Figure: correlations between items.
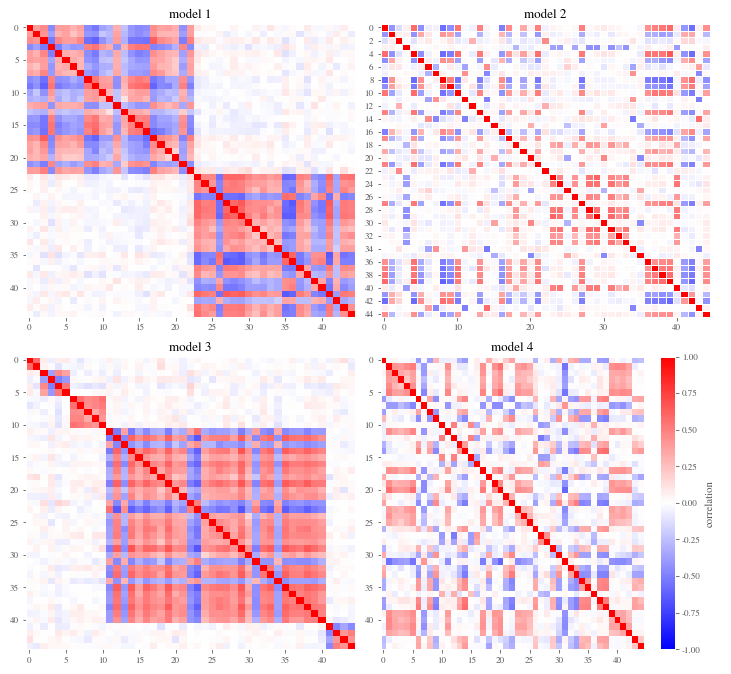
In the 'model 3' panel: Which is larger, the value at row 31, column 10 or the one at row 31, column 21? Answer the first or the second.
the first
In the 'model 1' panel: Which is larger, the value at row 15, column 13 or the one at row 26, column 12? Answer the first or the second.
the first
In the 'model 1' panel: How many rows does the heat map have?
45
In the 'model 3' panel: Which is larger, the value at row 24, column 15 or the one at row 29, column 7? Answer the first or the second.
the first
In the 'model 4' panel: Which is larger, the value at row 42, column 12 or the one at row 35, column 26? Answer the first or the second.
the second
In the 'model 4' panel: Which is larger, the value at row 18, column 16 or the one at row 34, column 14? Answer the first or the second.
the second
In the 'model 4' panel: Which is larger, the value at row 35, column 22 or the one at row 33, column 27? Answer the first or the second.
the second
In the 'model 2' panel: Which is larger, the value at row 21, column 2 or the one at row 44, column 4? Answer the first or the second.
the second
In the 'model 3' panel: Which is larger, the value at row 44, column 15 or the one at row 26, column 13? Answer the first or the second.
the first
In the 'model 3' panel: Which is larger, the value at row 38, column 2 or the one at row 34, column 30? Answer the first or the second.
the first
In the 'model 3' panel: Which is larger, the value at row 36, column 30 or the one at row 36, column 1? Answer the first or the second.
the first
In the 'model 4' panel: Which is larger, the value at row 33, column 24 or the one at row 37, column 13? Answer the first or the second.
the second
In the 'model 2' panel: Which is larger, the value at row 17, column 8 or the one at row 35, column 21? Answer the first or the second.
the second
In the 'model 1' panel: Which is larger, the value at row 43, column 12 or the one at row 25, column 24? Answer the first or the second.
the second
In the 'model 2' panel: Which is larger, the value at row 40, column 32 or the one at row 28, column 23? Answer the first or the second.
the second
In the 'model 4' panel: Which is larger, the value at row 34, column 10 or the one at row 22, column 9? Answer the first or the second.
the second
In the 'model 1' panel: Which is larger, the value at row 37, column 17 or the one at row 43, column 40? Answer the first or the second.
the first
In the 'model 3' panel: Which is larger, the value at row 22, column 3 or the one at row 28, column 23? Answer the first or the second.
the first
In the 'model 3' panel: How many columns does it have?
45
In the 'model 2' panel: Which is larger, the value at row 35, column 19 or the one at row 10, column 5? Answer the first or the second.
the first
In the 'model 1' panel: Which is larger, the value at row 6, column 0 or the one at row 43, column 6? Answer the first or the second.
the first
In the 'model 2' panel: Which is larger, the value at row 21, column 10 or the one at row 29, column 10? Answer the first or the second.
the first
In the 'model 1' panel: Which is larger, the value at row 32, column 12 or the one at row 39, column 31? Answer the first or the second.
the first
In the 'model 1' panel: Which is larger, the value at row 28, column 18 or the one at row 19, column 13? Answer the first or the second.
the first
